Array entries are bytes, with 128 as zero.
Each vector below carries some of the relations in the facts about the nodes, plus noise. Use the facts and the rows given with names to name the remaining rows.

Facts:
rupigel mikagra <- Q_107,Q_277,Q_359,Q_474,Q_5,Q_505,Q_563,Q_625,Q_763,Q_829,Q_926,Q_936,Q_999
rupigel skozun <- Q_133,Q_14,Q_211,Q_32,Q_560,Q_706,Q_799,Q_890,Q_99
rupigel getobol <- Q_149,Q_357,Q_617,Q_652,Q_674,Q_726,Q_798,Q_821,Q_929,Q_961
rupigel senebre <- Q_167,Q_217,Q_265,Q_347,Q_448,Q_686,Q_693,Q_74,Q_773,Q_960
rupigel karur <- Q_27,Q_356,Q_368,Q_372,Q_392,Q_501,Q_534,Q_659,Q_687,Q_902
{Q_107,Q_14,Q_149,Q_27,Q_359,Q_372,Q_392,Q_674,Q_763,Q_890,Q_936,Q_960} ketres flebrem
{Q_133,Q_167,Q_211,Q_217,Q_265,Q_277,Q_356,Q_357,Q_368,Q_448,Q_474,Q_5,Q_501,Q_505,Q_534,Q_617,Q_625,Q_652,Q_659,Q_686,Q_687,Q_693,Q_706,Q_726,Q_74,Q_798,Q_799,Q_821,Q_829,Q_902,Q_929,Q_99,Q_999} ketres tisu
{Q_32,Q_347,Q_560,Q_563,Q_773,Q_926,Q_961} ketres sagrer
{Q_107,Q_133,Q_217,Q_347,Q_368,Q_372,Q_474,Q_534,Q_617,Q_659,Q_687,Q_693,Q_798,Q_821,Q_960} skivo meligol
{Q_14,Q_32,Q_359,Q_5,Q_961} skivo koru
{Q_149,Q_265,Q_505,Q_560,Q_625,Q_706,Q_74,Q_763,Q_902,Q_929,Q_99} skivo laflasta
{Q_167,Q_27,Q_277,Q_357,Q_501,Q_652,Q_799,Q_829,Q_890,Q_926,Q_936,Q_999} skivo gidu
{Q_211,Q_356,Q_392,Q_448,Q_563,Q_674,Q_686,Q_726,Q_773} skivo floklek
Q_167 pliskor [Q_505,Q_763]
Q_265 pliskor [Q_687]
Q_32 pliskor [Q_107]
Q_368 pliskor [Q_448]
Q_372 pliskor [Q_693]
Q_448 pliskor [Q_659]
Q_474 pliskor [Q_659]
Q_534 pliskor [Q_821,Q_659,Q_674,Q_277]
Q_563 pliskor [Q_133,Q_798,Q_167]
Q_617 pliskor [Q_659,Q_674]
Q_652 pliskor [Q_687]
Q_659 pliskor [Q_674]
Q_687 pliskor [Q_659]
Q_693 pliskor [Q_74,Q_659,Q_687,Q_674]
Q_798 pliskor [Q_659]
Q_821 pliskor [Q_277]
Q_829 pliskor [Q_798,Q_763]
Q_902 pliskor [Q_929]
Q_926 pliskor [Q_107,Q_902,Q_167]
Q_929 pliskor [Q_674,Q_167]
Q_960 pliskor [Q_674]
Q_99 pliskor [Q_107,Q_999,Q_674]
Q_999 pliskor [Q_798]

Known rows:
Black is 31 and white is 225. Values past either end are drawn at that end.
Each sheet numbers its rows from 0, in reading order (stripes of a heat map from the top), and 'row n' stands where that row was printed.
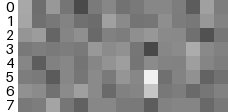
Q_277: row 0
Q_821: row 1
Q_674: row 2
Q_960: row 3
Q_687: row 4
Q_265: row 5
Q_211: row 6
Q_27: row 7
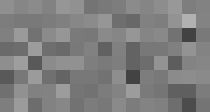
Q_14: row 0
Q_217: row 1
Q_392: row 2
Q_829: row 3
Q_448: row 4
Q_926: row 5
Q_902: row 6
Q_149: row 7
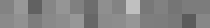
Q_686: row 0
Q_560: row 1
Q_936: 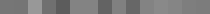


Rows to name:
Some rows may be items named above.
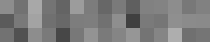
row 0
Q_890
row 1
Q_926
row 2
Q_652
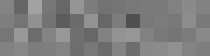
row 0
Q_799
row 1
Q_357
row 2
Q_563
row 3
Q_359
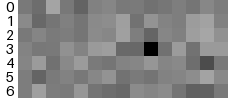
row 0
Q_501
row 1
Q_693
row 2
Q_347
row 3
Q_368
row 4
Q_392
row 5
Q_474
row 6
Q_763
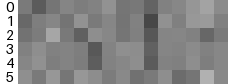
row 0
Q_474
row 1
Q_107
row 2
Q_27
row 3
Q_961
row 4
Q_961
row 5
Q_133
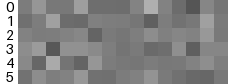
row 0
Q_505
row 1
Q_167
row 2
Q_5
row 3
Q_448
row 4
Q_799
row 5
Q_902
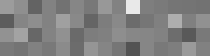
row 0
Q_74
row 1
Q_32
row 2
Q_674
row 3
Q_798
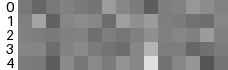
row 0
Q_617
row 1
Q_773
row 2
Q_5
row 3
Q_625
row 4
Q_265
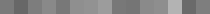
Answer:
Q_372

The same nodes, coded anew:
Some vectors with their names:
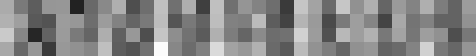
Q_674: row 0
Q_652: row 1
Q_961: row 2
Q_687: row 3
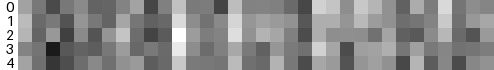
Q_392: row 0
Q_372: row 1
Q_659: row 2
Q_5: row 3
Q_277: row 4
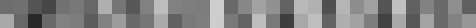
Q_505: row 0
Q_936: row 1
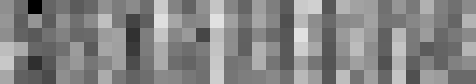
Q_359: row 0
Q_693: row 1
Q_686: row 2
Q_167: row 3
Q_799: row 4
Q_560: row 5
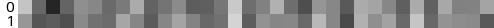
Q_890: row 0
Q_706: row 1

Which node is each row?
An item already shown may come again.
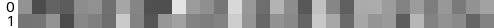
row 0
Q_217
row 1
Q_265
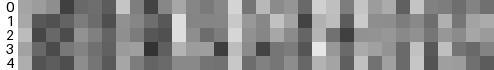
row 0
Q_902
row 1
Q_107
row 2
Q_133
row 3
Q_773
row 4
Q_560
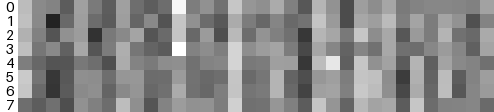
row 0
Q_821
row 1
Q_961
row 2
Q_674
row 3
Q_617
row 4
Q_763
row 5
Q_27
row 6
Q_27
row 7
Q_74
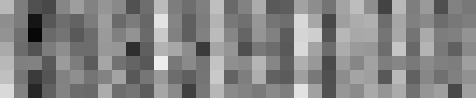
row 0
Q_501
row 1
Q_5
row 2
Q_359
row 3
Q_773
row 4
Q_821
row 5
Q_799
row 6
Q_32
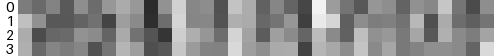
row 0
Q_448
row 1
Q_563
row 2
Q_347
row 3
Q_960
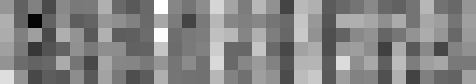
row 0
Q_474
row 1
Q_14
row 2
Q_798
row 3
Q_277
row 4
Q_149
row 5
Q_926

